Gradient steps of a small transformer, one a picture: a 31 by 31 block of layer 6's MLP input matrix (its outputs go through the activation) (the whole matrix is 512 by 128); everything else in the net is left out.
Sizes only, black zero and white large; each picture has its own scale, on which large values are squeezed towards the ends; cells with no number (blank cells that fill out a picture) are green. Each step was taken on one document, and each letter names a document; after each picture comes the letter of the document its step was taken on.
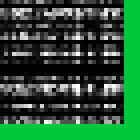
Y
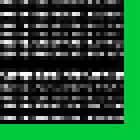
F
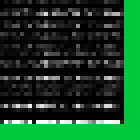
Y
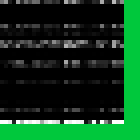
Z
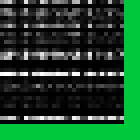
F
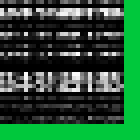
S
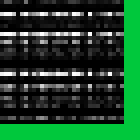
F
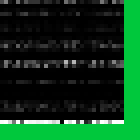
Z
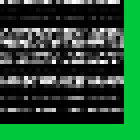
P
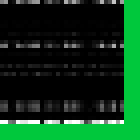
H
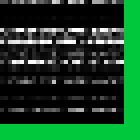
P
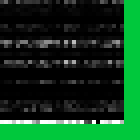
Z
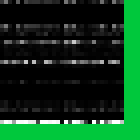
Z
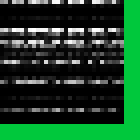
P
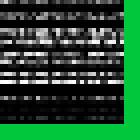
P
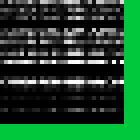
P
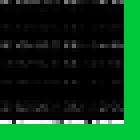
Z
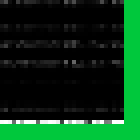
Z
